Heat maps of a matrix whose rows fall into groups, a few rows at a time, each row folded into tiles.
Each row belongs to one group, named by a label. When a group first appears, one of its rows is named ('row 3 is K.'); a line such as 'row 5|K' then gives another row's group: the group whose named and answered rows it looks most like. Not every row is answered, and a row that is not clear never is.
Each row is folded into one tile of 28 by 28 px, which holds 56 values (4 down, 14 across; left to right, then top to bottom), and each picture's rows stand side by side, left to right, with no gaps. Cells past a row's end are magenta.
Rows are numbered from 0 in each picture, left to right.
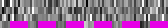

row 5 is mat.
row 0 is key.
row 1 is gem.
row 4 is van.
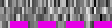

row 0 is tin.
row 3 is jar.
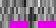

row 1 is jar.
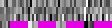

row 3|mat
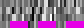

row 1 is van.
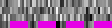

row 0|mat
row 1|tin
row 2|mat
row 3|jar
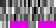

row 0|tin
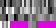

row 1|gem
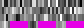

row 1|tin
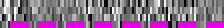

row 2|tin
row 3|gem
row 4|gem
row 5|mat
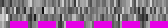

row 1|jar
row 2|tin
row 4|mat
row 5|jar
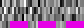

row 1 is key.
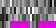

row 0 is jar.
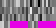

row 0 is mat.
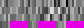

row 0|mat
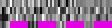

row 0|jar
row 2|key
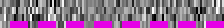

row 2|tin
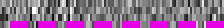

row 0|jar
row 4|mat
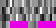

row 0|jar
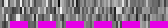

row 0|tin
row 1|mat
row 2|gem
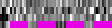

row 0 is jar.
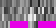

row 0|key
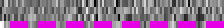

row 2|gem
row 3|key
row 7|jar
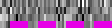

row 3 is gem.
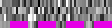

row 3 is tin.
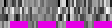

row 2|key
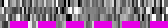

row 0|tin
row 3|tin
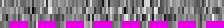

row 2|jar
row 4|van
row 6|jar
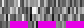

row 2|van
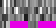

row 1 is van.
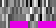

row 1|key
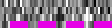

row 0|tin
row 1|van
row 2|jar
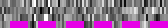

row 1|tin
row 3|mat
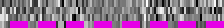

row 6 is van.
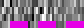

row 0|key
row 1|van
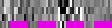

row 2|key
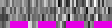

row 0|jar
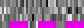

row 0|gem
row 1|tin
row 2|van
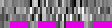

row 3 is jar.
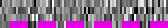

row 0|van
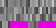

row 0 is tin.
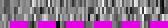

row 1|tin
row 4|van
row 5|gem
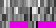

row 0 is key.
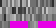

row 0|van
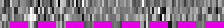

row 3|mat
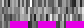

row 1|mat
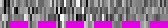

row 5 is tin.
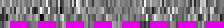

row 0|jar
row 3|gem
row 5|tin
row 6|gem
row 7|key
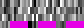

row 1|mat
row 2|tin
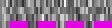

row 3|tin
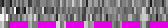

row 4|tin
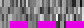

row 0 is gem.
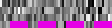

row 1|jar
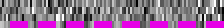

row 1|gem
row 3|jar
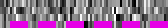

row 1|gem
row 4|gem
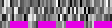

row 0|key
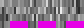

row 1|mat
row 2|gem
